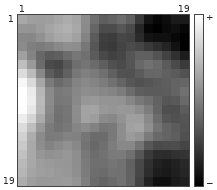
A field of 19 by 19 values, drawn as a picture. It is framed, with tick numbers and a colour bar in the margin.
Lone odd cells: none. Slope: up to the left. Grain: blotchy. Ninth with the lowest average: top right.
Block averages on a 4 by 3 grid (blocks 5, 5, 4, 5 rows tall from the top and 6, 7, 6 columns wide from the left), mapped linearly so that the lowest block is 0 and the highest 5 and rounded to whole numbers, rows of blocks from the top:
430 / 532 / 543 / 531
